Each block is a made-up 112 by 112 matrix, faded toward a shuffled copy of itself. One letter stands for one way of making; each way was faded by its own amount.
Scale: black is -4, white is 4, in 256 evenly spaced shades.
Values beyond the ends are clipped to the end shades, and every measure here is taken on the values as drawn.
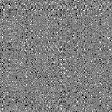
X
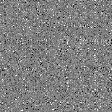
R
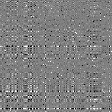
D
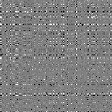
D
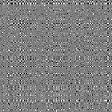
D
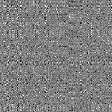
X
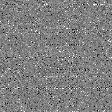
R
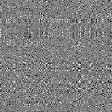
X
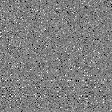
R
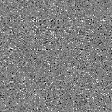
R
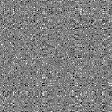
X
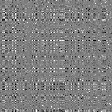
D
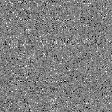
R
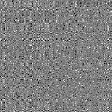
X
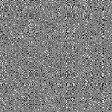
X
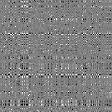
D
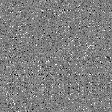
R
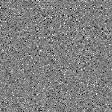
R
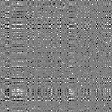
D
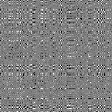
D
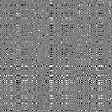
D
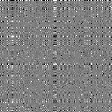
D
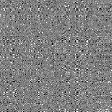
X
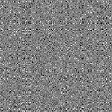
X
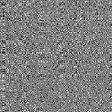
X
